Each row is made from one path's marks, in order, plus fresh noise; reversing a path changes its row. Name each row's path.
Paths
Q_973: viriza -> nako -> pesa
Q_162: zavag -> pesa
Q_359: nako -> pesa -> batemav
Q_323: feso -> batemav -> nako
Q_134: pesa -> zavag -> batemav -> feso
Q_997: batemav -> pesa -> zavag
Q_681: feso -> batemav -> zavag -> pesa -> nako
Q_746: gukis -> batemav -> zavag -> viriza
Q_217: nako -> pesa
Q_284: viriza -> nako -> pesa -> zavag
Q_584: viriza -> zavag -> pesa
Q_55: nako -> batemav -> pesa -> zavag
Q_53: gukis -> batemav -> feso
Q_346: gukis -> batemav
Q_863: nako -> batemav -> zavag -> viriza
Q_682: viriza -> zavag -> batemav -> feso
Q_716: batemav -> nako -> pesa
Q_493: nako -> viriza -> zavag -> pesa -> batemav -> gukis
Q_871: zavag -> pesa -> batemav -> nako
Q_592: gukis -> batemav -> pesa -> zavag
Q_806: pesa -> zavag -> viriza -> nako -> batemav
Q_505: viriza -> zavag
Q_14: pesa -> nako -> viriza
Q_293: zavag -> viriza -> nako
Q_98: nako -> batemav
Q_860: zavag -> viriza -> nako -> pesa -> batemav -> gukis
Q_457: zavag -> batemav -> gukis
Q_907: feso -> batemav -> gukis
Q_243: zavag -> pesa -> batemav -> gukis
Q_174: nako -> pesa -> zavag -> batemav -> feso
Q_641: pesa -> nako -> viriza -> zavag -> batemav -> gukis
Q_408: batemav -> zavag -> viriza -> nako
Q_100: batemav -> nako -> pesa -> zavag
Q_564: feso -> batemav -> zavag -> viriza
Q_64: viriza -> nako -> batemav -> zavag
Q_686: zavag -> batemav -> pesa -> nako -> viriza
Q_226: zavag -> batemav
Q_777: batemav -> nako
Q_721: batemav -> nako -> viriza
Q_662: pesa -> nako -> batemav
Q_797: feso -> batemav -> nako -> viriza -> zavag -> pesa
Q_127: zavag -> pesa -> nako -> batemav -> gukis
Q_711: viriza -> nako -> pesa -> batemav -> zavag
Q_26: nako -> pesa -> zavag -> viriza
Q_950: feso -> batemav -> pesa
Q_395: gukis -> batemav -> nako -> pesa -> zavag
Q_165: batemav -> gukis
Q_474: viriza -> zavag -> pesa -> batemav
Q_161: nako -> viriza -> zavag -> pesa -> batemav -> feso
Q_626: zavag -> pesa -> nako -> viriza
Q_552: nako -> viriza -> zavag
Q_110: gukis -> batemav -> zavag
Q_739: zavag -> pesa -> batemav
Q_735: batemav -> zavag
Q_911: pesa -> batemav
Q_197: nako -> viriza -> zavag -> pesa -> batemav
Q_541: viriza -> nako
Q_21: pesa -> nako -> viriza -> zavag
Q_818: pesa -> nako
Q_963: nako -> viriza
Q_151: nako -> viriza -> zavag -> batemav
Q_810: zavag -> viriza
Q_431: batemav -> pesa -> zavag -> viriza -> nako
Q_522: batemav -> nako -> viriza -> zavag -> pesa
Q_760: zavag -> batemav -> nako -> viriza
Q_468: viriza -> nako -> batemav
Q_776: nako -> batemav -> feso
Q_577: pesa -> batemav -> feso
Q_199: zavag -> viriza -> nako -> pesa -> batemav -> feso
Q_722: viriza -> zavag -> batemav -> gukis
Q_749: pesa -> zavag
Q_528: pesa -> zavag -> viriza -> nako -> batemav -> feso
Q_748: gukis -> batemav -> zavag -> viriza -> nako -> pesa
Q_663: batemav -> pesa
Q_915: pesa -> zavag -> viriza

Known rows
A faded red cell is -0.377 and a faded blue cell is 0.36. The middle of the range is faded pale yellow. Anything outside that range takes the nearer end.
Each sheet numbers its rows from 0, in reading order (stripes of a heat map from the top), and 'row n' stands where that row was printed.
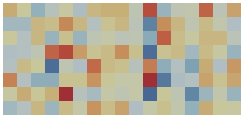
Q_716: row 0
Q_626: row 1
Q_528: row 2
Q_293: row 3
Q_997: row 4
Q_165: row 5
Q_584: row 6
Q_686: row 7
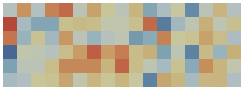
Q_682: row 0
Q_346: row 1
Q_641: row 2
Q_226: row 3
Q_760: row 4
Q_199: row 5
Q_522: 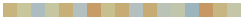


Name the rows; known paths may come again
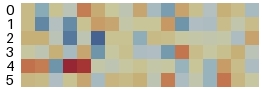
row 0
Q_860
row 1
Q_110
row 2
Q_577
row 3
Q_528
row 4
Q_468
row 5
Q_522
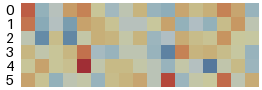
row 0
Q_493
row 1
Q_746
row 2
Q_127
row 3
Q_21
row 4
Q_474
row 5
Q_716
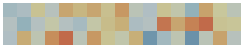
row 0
Q_686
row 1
Q_174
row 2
Q_682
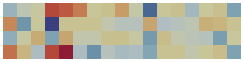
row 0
Q_293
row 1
Q_592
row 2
Q_749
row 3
Q_973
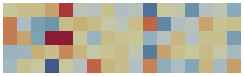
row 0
Q_584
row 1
Q_346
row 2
Q_541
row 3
Q_626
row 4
Q_997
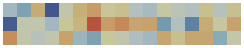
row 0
Q_243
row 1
Q_226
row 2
Q_818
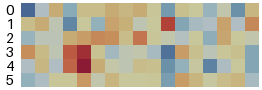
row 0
Q_162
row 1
Q_663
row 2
Q_760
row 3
Q_284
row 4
Q_505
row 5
Q_199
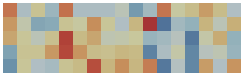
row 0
Q_641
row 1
Q_165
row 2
Q_722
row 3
Q_810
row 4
Q_735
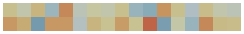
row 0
Q_806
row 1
Q_721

